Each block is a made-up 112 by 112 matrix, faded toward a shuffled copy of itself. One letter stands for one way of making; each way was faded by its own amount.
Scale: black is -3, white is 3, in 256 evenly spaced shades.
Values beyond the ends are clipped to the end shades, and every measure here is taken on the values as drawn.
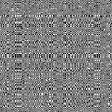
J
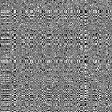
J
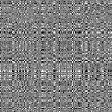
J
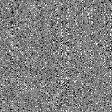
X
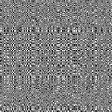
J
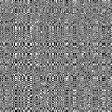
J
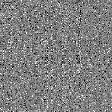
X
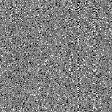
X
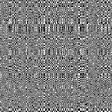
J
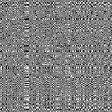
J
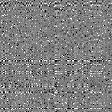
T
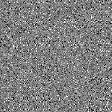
X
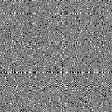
T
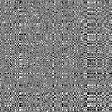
J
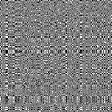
J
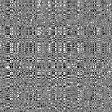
J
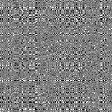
J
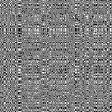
J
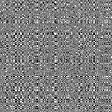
J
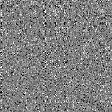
X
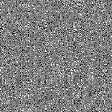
X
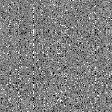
X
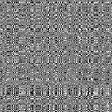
J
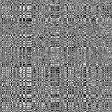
J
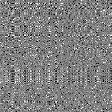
T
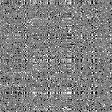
T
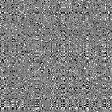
T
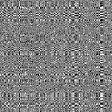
J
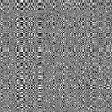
J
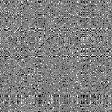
T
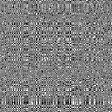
J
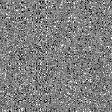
X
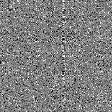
X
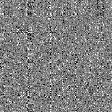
X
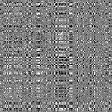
J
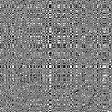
J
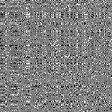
T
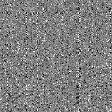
X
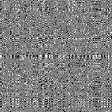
T
